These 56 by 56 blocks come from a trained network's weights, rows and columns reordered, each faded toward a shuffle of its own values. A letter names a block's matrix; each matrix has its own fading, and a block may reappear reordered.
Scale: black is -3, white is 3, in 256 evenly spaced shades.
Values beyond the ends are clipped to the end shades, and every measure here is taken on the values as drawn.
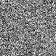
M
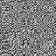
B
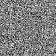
M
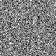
M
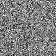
M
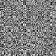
B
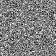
M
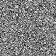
M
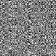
B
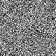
M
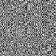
B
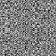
B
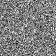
M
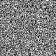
M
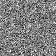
M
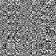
B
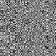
B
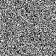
M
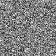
M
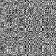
B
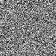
M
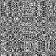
B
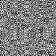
B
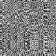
B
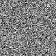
M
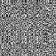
B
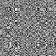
B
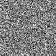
M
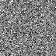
M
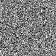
M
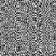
B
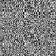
B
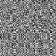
B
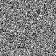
M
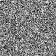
M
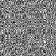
B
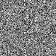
M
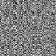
B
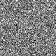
M
